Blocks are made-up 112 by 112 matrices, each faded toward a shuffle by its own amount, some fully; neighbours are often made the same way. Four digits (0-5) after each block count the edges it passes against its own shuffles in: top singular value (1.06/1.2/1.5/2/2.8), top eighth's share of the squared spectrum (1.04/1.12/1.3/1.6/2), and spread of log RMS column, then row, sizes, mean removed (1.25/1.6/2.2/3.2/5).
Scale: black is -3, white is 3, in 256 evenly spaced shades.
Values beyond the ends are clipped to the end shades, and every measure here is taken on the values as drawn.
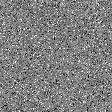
0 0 0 0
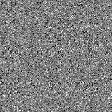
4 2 1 1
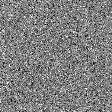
0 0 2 0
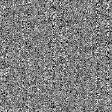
1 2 4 0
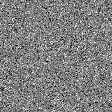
0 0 0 0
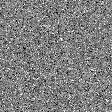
0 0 0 0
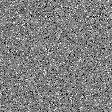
0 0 0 1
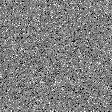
0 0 0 0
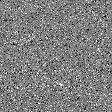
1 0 0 1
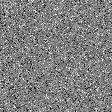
0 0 0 0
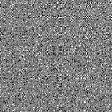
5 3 2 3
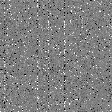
4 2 2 0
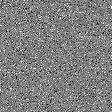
2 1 0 0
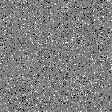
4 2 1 1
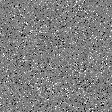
2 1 0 0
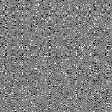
5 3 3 2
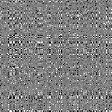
5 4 4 3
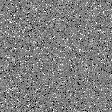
3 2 1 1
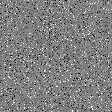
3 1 1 0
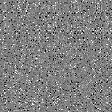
4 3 2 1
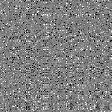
4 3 2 2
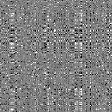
5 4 3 3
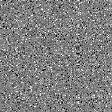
4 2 1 2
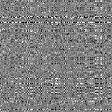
5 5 3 4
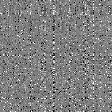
4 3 3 2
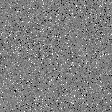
2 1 0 0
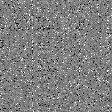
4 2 2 1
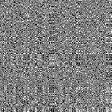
5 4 3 3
